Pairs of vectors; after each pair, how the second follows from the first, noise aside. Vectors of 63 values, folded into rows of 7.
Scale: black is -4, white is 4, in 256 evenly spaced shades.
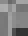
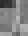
reversed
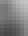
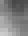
reversed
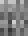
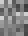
wrapped around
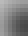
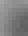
shrunk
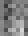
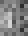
wrapped around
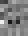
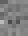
shrunk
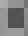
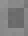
shrunk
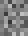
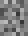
reversed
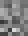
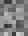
wrapped around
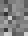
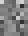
reversed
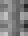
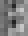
wrapped around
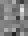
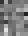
wrapped around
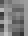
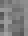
shrunk
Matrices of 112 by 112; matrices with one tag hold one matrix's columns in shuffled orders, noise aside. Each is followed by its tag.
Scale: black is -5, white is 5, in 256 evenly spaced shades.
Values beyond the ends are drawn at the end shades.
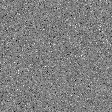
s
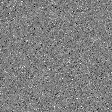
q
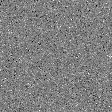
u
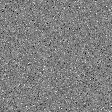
q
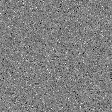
q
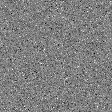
q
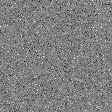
u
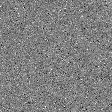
q
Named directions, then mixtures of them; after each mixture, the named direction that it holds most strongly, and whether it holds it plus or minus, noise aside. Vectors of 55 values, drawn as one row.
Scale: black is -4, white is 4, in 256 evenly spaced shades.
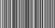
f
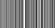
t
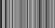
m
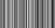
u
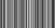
u, plus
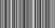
f, plus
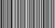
f, minus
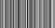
u, minus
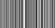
t, plus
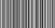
f, plus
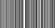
t, plus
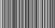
f, plus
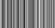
m, minus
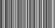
u, minus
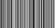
f, minus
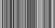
u, minus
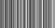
u, minus
